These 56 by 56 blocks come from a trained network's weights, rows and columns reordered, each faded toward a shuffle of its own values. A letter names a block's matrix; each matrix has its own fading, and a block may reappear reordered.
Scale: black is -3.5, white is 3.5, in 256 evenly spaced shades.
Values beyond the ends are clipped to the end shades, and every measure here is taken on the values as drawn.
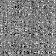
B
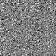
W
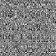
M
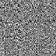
M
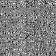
B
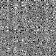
B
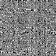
B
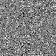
W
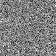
W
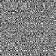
M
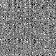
B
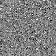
W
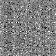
B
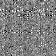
B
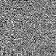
M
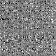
B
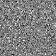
W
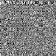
M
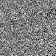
M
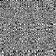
M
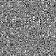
M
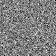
W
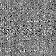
B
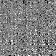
B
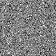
W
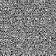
M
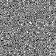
W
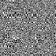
M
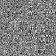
M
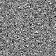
W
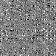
B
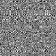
M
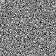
W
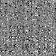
B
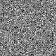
W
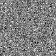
W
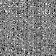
B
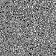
W
